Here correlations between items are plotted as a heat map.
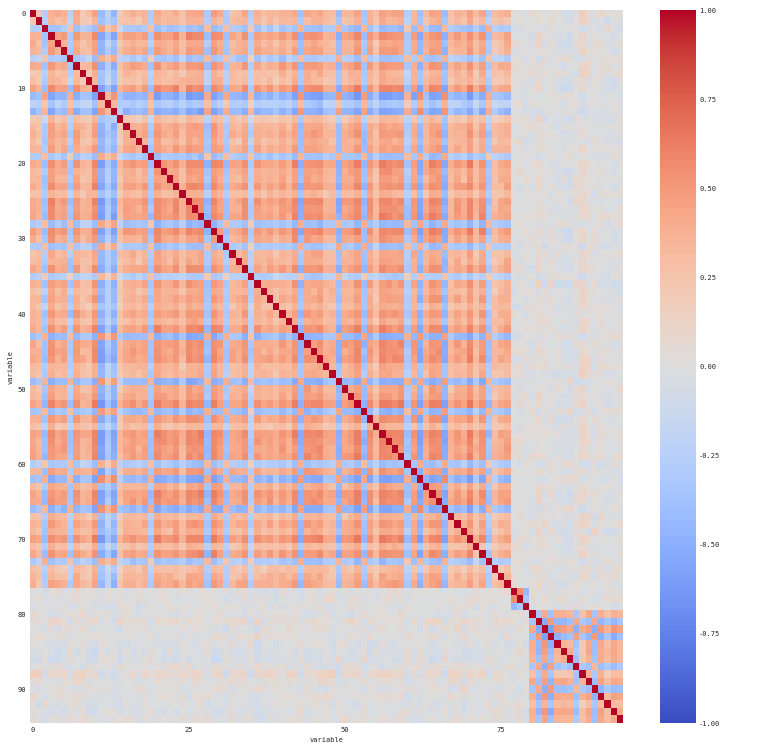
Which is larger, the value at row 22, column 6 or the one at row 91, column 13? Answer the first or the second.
the second
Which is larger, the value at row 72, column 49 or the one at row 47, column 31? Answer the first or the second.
the second
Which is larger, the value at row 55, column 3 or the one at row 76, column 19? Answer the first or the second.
the first
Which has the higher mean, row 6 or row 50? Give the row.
50
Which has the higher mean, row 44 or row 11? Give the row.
44
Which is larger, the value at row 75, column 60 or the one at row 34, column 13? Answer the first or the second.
the first
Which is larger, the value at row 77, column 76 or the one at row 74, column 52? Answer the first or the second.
the second
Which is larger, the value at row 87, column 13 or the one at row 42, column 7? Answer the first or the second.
the second
